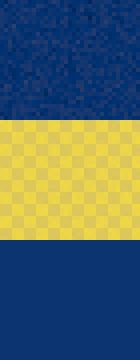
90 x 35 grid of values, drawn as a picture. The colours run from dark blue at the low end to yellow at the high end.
It is made of 3 by 1 panels. Panel 1,1: very low, fine-grained, faint in contrast. Panel 2,1: very high, checkered, faint in contrast. Panel 3,1: very low, flat.
